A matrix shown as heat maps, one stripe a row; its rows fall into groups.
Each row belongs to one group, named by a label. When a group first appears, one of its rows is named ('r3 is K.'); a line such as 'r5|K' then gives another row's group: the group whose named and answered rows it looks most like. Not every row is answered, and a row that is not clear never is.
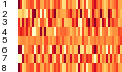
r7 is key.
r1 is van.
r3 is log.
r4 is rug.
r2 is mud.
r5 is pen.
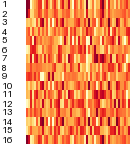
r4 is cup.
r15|key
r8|pen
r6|key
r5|pen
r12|key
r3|mud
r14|mud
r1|van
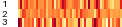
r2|key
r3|van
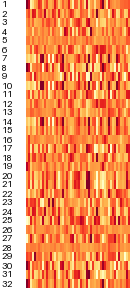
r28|pen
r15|mud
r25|key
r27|key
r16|rug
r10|mud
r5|cup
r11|cup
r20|cup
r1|van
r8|van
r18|rug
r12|log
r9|pen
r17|cup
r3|cup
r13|pen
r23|rug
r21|cup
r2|rug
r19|van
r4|pen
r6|log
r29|pen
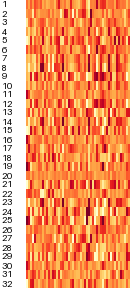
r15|key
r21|key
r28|cup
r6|log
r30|van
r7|mud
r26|log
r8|mud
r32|key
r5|key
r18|rug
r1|log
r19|van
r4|mud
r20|cup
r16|van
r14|mud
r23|mud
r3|key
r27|pen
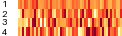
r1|rug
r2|key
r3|mud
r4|log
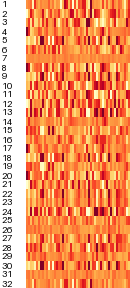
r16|log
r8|van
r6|rug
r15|rug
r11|cup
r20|van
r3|cup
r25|cup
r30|mud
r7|pen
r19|rug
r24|log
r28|log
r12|key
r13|log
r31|cup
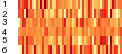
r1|rug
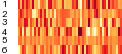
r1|log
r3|rug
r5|cup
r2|rug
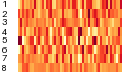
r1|key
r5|van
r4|cup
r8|key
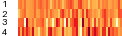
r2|key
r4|log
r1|cup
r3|pen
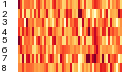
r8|pen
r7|log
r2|cup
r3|pen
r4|log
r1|van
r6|rug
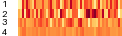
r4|key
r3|cup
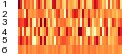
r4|cup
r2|pen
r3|rug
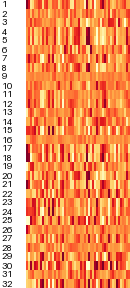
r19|key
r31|key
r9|pen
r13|key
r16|key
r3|pen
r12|rug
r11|rug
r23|rug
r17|van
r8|cup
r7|rug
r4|cup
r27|mud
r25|key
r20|cup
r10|log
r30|log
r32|mud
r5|cup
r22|mud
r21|van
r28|rug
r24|rug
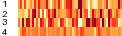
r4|key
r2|mud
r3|log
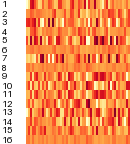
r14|pen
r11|log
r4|key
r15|rug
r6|pen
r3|rug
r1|key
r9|log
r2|pen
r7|mud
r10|cup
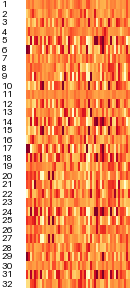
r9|pen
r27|rug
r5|log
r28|cup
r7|cup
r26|log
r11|cup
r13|pen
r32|key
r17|van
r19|pen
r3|mud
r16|key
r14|log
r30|pen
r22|key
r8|pen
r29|van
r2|key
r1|cup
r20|rug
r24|log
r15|mud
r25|rug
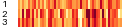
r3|log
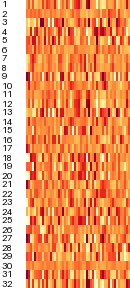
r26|rug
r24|mud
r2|pen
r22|log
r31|van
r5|rug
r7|key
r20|key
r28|pen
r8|key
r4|log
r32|cup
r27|van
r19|pen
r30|cup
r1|cup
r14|rug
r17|van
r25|key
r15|pen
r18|key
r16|rug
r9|van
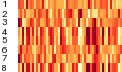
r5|log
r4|log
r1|pen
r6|rug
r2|cup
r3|van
